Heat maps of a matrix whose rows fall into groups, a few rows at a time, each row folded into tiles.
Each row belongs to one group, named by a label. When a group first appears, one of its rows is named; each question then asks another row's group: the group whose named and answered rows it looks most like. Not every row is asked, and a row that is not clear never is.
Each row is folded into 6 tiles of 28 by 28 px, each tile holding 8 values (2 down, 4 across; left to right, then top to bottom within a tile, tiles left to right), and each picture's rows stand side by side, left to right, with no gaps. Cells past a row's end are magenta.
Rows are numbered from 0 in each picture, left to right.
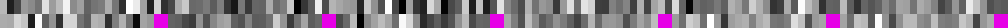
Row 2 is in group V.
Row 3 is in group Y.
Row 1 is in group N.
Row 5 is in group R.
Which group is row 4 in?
R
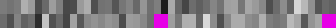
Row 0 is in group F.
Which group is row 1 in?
R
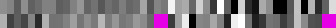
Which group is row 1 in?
V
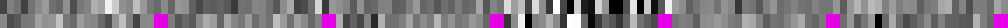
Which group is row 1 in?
N
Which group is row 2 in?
F
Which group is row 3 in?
V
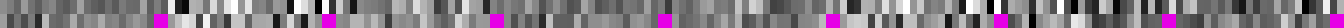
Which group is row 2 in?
R
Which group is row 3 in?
F
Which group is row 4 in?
Y
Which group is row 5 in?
R
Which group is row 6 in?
V
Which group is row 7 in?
N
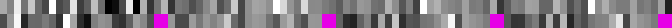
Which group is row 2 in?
F
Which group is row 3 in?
F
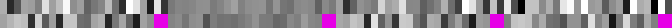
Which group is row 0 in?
R
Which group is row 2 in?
R
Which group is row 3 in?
R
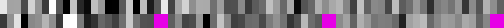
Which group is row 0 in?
V
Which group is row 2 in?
Y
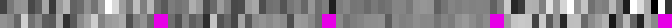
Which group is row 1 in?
F
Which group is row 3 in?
R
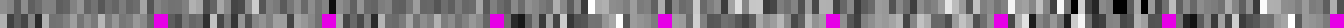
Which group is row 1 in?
F
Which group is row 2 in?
F
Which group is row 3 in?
F
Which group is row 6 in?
V
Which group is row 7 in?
F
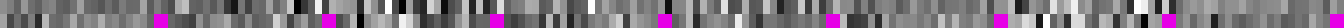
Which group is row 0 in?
F
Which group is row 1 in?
N
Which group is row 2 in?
V
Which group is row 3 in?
F
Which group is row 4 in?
V
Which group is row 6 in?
R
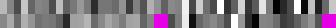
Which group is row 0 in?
Y
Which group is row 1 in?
V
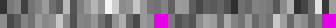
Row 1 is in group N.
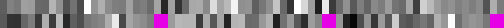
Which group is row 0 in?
F
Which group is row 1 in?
R
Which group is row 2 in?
F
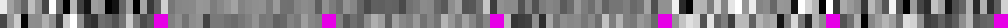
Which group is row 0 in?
V
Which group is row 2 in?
N
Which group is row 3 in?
F
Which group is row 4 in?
R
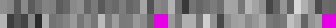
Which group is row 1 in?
R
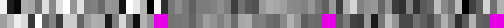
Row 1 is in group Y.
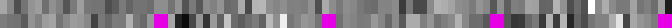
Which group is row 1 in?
F
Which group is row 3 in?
F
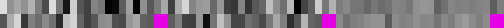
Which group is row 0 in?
V
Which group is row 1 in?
N
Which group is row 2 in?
N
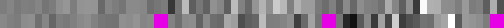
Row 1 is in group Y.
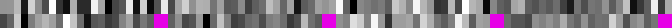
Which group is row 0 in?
V
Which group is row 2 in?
R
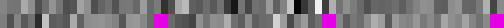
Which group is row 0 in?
F
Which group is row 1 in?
N
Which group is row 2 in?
N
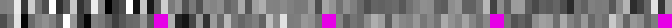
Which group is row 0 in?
V
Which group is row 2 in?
N
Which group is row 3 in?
N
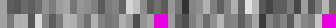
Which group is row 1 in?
Y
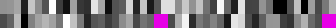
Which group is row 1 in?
V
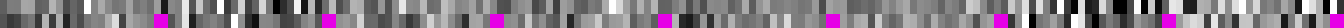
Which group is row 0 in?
F
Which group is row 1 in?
V
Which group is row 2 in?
Y
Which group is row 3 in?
Y
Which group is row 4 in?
F
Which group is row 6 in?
V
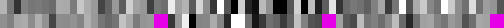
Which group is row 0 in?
R
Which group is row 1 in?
V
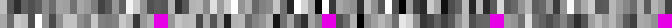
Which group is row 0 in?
R
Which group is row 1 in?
R
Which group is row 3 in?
Y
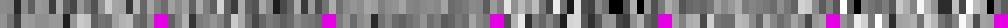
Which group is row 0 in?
Y
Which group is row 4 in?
R
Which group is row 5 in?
R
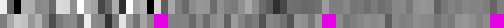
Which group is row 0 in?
R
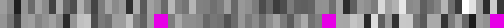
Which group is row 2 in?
R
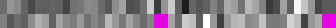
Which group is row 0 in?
N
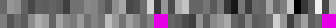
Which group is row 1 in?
N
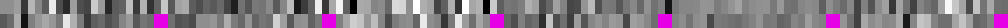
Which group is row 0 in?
V
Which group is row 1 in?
N
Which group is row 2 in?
R
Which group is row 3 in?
F
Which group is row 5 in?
Y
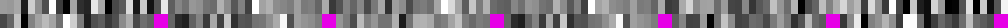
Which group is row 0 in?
V
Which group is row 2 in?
Y
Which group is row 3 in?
F
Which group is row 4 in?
N
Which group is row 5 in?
V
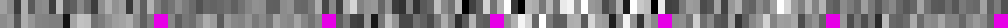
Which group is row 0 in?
Y
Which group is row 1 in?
N
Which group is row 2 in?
N
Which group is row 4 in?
Y
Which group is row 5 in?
F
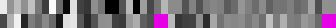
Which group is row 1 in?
F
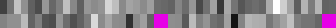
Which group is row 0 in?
Y
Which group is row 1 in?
Y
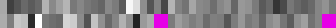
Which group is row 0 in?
R
